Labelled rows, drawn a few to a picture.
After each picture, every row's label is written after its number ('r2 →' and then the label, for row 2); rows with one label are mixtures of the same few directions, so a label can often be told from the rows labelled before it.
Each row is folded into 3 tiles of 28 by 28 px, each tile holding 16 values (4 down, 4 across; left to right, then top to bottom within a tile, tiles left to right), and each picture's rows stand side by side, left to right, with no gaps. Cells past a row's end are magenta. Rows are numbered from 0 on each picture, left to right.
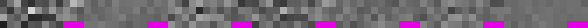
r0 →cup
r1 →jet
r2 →cup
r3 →cup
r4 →jet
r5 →cup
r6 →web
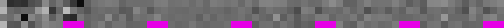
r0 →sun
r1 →sun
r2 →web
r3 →sun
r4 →cup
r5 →sun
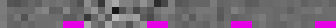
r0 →sun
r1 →cup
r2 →sun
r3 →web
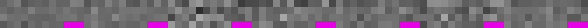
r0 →cup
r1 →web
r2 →cup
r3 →web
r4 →sun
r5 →sun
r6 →sun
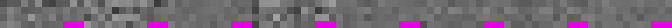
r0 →web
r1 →cup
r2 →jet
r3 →sun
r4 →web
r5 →cup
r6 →sun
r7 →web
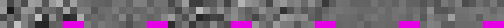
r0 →jet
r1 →jet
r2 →cup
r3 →cup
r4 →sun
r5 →web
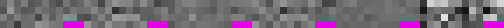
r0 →jet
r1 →cup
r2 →sun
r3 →cup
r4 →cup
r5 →sun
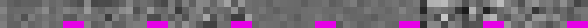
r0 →sun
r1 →sun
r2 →jet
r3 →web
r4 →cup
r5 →sun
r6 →cup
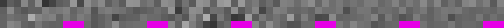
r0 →web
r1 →web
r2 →jet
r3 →jet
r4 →jet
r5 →web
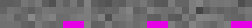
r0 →web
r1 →sun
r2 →cup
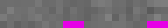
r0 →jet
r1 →sun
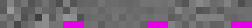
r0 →jet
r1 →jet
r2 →cup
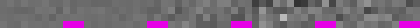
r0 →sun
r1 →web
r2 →jet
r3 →web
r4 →cup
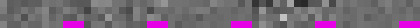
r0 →sun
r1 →sun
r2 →web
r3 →web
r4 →web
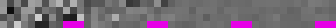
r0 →jet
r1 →web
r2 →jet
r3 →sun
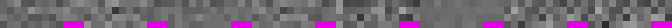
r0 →cup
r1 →cup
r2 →web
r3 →cup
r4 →sun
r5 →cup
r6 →jet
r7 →jet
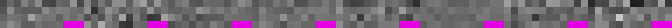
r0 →web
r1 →jet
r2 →cup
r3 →web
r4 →sun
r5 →cup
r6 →web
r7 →web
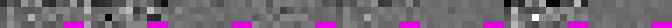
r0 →web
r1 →sun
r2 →web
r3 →cup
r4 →web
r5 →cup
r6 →web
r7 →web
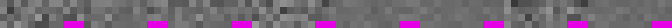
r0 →jet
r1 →sun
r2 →web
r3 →cup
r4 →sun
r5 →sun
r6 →sun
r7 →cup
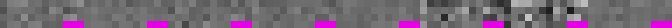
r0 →sun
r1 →web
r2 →jet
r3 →sun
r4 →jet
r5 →sun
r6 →sun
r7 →web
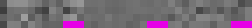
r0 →sun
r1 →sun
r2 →cup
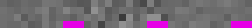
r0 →sun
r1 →jet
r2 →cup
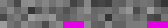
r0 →cup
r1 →sun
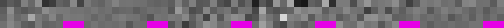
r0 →web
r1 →cup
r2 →jet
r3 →web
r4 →cup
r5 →web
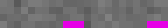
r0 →cup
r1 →sun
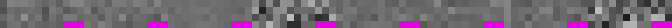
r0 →sun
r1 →jet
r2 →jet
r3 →jet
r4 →jet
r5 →cup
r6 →sun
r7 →jet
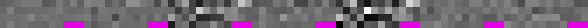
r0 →web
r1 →web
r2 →cup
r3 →web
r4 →cup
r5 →jet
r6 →cup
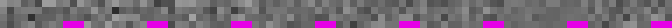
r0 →web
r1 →cup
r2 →sun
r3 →jet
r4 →jet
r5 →sun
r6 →web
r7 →jet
